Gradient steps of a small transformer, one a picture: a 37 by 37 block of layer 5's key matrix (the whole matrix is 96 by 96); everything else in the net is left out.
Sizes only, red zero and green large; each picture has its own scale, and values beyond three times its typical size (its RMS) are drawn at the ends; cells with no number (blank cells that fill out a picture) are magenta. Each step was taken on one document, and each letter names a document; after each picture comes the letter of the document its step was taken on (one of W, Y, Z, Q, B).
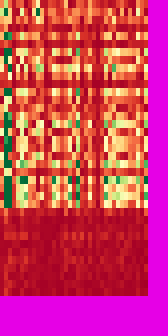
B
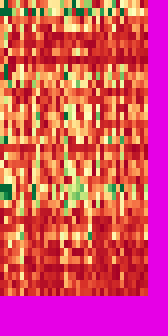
B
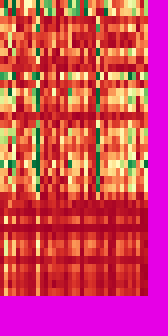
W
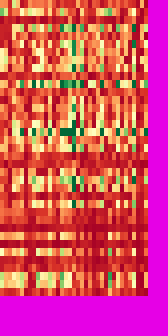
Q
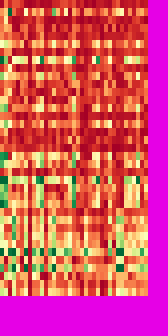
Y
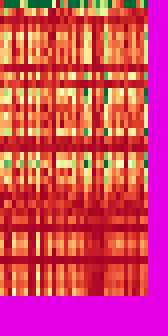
W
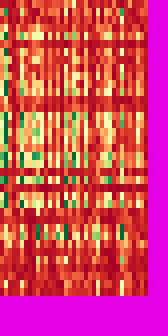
B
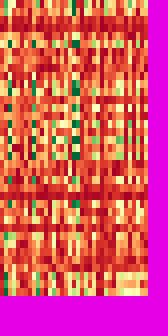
W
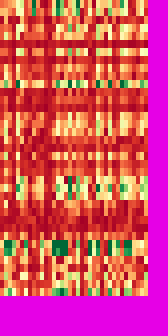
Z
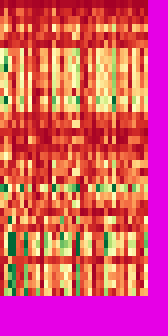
W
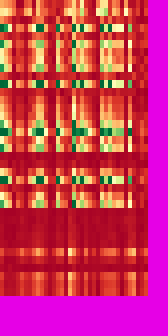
Q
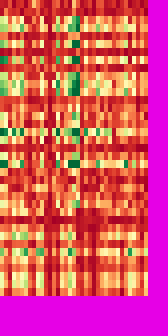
Q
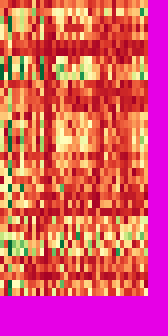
Y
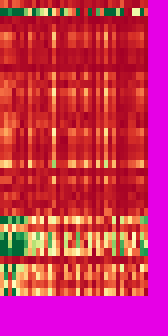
W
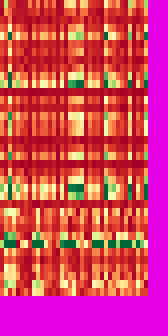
Z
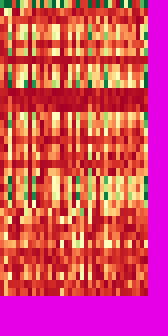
Z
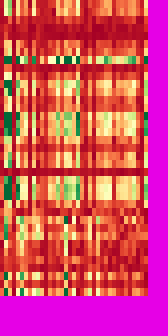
B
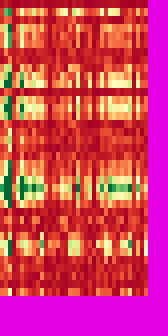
Y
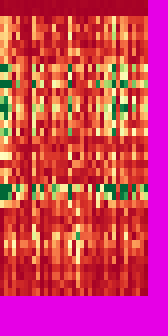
B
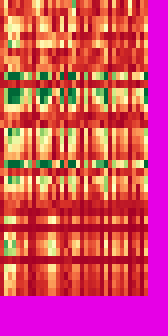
W
